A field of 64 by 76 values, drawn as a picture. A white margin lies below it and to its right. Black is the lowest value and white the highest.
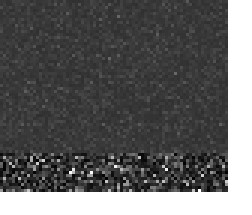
Average level on the scale: 20%. Seam: horizontal, 80% of the way down, the top part calmer. Grain: fine. Histogram: skewed, a long tail of high values.
